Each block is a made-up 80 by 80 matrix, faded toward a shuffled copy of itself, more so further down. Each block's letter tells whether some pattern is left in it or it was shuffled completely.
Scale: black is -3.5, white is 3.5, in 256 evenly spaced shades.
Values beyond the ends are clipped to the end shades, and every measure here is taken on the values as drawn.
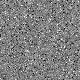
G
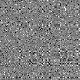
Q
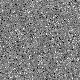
G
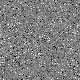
G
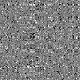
Q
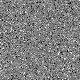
G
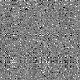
Q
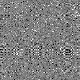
Q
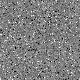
G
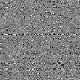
Q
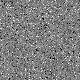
G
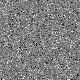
G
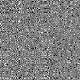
Q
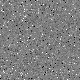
G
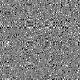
Q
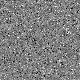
G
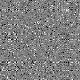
Q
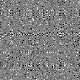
Q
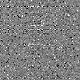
Q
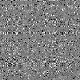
Q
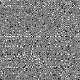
Q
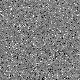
G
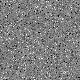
G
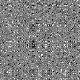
Q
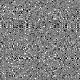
Q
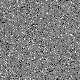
G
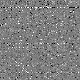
Q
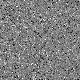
G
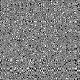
Q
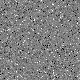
G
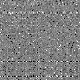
Q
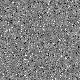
G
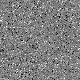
G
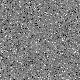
G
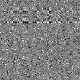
Q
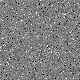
G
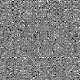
Q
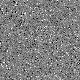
G
